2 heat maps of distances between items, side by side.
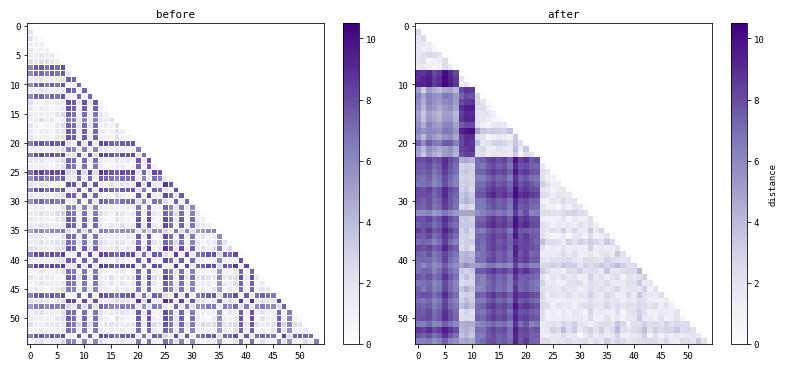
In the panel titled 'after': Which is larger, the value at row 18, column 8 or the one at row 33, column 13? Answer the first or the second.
the first
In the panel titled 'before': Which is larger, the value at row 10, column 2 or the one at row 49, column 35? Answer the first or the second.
the first
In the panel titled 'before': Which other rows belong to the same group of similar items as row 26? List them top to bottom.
7, 8, 10, 12, 20, 22, 25, 28, 30, 35, 39, 41, 46, 48, 53
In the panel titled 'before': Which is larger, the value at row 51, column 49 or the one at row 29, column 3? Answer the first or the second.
the first
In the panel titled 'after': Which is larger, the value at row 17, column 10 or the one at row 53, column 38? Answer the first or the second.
the first
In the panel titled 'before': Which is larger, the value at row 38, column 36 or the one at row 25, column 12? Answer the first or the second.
the second
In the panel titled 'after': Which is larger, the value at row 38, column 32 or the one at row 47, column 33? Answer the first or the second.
the first
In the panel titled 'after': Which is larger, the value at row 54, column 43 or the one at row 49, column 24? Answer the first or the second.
the first
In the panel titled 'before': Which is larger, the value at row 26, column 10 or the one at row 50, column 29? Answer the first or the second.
the first
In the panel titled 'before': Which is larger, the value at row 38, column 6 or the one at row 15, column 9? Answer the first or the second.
the first
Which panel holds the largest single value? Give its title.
after
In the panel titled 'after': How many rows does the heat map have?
55
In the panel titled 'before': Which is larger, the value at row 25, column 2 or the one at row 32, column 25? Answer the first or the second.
the first
